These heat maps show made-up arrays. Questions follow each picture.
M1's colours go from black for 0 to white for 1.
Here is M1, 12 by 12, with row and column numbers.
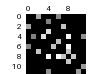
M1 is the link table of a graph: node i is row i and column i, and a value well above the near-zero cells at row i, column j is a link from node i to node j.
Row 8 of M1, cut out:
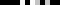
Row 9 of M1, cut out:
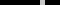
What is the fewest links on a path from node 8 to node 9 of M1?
1
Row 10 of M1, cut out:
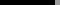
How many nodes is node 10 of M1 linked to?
1
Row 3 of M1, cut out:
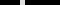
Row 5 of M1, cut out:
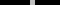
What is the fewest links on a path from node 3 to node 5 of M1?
4
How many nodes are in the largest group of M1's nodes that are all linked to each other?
2
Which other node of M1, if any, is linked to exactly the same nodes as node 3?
node 1
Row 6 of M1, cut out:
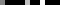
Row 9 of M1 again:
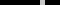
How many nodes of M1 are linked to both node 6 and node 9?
1
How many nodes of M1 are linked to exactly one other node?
5
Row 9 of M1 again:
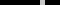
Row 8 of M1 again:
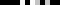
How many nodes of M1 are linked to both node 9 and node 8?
0
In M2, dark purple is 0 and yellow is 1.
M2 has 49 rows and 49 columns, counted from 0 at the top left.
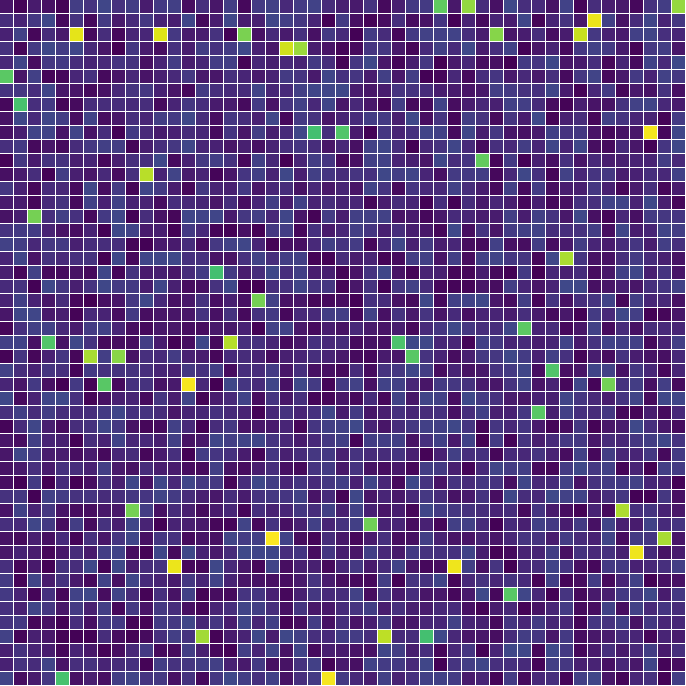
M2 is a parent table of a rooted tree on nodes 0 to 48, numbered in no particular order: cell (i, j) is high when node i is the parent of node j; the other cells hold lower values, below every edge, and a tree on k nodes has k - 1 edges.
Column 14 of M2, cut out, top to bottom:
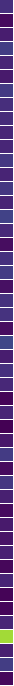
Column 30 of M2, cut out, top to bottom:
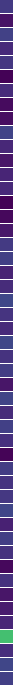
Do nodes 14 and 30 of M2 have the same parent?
yes
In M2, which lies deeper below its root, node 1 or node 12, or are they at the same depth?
node 12
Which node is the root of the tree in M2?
25
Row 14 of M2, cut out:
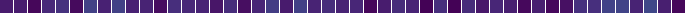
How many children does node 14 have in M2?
0
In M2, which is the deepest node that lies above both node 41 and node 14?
2
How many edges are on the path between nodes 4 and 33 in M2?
3
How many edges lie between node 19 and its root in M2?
3
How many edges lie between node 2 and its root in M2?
5
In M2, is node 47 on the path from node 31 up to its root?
no
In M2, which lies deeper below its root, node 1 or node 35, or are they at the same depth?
node 1
